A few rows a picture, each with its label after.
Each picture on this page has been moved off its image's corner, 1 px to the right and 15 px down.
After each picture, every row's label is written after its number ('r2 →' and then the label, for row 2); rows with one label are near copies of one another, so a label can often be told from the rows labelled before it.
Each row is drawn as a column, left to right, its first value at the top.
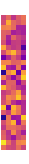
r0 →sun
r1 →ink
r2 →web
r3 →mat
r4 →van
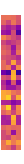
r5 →mat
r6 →mat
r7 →van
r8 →mat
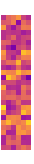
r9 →web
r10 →van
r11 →van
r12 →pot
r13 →web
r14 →web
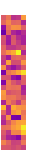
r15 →mat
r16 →ink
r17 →web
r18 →web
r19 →pot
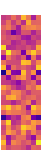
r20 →sun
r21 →web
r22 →mat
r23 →mat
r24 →pot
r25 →ink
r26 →web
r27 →sun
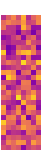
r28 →web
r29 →van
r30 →van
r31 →mat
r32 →ink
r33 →web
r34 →mat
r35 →van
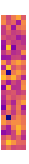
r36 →van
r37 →sun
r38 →van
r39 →pot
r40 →ink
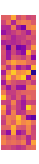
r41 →mat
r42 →van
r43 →pot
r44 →van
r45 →van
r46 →web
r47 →sun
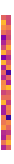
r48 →ink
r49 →sun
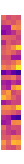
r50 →mat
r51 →mat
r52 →sun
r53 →sun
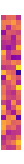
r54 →web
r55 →van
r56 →ink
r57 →sun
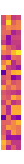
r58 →sun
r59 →ink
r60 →web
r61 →web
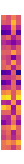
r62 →mat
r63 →mat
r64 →ink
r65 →mat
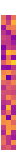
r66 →van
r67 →web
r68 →ink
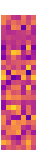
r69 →van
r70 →mat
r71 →web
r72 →web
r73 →van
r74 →sun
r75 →van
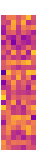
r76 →mat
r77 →pot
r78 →ink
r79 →van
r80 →ink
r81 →pot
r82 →web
